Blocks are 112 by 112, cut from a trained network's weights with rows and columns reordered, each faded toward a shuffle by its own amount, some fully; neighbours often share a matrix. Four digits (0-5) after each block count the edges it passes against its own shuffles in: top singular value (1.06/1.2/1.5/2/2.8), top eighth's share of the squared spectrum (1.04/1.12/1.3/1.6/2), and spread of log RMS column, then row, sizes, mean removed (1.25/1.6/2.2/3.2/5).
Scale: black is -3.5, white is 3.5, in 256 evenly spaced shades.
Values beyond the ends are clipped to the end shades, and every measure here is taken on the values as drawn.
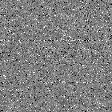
3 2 0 2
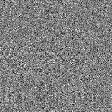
4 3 1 2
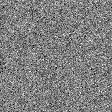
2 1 0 0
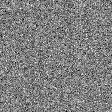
1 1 0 0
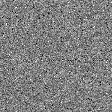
3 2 0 1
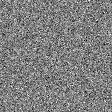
0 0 0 0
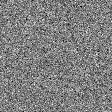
1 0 0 0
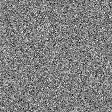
0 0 0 0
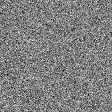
0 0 0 0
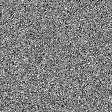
0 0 0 0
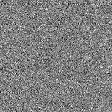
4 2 0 1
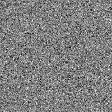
3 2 0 1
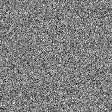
2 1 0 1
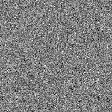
3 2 1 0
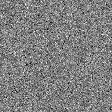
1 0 0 0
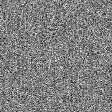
3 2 0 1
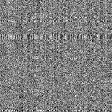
4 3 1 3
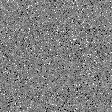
2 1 0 0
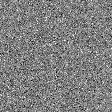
1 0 0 0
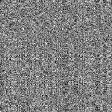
4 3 0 2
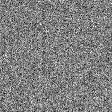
2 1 0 0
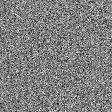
2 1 0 0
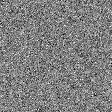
1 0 0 0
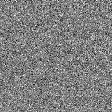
3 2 0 1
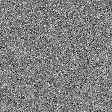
0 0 0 0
